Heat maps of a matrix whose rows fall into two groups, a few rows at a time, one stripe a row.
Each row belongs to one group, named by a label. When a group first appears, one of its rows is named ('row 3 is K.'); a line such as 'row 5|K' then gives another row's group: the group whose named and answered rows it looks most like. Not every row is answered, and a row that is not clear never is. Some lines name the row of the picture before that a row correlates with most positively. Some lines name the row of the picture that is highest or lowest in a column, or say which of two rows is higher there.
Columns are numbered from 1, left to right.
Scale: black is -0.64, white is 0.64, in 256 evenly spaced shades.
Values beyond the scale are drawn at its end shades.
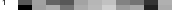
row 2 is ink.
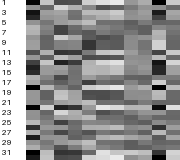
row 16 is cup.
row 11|ink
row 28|ink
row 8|cup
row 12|cup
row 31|ink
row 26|ink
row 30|cup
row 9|cup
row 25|cup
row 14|ink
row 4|ink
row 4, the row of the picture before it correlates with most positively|2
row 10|cup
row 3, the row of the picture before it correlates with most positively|2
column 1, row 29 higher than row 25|No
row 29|cup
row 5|cup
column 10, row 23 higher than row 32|Yes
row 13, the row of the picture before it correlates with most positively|1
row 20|cup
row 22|ink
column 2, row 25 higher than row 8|Yes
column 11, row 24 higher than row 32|No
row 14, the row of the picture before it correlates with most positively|2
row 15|ink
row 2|cup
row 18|ink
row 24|cup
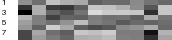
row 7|ink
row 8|ink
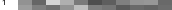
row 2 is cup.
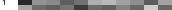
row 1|ink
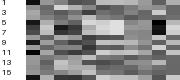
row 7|ink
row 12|cup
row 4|cup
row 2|cup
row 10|cup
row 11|ink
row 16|ink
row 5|ink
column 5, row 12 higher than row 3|Yes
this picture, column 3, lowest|6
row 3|cup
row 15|cup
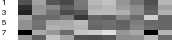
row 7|ink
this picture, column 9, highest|7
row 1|ink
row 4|cup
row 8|cup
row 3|ink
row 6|cup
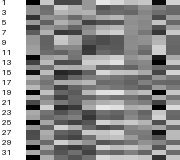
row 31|cup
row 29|cup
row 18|cup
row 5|cup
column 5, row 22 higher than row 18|Yes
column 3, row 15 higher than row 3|No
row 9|cup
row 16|cup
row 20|cup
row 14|cup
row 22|ink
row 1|ink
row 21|ink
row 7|ink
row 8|cup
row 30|ink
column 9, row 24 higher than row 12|No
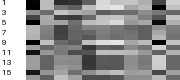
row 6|cup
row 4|ink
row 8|cup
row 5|ink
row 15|ink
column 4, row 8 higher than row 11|Yes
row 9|ink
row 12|cup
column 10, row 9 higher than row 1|No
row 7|cup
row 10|cup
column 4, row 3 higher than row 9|Yes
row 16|cup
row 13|cup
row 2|ink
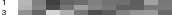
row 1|cup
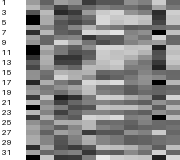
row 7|ink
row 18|cup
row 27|cup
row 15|cup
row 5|ink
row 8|cup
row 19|cup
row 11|ink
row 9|cup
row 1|cup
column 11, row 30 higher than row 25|Yes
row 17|ink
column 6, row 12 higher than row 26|Yes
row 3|ink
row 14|ink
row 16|cup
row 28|cup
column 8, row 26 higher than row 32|No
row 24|ink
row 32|ink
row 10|ink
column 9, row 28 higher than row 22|No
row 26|cup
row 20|ink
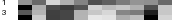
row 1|cup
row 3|ink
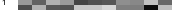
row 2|ink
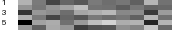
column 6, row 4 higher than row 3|No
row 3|ink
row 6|cup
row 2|cup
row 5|ink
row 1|cup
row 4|cup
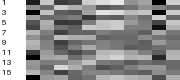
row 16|ink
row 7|cup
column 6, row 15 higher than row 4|Yes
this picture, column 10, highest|4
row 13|cup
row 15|cup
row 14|cup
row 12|ink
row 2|cup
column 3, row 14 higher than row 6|Yes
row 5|ink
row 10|cup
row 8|cup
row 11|ink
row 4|cup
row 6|ink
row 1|ink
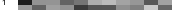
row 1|ink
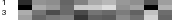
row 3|cup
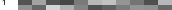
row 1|ink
